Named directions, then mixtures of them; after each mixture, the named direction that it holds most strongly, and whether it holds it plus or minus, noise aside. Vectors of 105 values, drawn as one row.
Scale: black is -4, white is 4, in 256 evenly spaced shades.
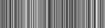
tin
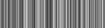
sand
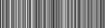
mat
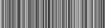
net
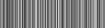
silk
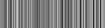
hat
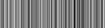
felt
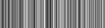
sand, plus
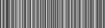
silk, plus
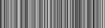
net, minus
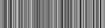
hat, plus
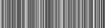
net, plus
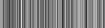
silk, plus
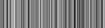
felt, plus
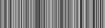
hat, plus
